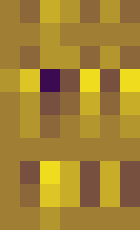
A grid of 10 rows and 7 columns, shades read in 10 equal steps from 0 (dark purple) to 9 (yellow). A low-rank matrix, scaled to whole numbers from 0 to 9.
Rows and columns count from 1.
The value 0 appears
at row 4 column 3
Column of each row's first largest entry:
3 3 3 5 5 2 1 3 3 3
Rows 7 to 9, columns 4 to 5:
5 5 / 7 3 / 7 3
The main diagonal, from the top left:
5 5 6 3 7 5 5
